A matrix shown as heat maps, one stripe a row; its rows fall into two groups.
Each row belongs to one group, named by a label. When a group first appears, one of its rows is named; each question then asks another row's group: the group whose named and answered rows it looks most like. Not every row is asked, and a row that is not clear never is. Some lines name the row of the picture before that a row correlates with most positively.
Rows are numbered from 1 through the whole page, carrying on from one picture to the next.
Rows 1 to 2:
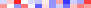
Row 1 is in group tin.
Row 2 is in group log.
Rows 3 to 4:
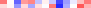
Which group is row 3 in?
log
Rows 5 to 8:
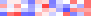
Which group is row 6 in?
tin
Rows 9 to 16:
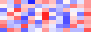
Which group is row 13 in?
tin
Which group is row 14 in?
log
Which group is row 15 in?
log
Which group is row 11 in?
tin
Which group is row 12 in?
tin
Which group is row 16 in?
tin
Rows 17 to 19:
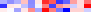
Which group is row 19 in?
log
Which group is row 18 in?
tin
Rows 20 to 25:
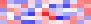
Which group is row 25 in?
tin
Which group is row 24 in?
log
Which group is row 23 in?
tin
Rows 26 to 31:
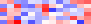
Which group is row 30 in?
log
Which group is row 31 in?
tin
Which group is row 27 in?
tin
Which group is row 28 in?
tin
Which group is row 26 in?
log
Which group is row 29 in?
tin
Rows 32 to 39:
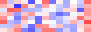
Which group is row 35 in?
log
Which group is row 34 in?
tin
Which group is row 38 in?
tin
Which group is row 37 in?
log
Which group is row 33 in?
log
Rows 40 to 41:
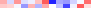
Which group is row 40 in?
tin
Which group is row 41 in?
log
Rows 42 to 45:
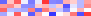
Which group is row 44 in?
log
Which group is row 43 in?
tin
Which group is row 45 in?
tin
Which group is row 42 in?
tin
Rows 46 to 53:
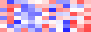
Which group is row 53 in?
log
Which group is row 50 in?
tin
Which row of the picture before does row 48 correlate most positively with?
42
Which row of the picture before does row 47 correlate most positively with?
43
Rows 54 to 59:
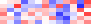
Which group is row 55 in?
tin
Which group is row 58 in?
log
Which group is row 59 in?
log
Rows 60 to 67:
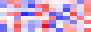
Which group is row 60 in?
tin
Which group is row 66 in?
tin
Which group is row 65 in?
tin
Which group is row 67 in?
tin
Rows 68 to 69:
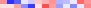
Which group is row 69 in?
tin
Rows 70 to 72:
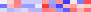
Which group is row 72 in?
log
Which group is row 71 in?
tin
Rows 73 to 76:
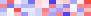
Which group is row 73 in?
tin
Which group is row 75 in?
tin
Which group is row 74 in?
log
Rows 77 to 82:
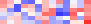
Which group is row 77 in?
tin
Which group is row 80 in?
log
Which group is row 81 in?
tin
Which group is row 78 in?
log
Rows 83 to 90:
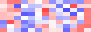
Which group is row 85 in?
tin
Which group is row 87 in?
log
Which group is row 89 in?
tin
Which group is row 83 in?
tin
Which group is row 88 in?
tin
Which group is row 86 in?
tin
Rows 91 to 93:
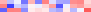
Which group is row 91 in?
log
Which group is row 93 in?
tin
